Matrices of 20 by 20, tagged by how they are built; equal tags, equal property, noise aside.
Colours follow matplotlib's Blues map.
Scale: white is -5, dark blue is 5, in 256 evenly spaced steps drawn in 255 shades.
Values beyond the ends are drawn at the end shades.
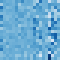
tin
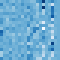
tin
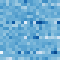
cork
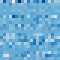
cork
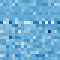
cork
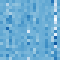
tin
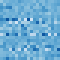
cork
